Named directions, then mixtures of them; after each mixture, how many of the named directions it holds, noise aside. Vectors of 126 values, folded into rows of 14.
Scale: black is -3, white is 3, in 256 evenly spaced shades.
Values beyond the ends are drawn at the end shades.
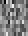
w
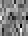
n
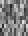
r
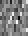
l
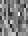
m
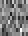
three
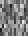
one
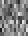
three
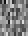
one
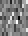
one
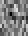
three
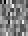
one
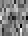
one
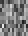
one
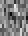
three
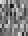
two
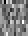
two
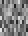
three
